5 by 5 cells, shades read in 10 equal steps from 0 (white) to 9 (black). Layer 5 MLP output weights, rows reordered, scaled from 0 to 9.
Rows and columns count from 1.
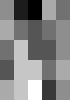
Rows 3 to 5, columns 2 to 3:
2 6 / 2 2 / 2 0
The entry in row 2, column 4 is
5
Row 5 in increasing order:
0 2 3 4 7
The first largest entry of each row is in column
3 3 3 1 4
